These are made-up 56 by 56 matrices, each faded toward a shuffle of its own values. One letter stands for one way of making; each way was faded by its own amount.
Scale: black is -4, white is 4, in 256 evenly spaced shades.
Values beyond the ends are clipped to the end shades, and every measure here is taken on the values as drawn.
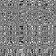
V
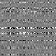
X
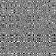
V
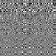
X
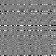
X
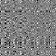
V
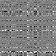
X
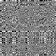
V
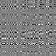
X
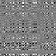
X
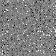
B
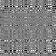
X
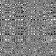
V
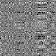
V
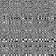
X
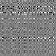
X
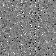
B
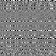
X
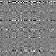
X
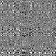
V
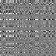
X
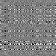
X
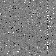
B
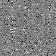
B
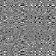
V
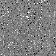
B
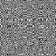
V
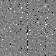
B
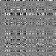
X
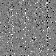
B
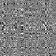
V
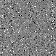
B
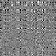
V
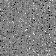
B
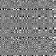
X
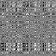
X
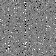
B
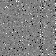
B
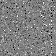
B
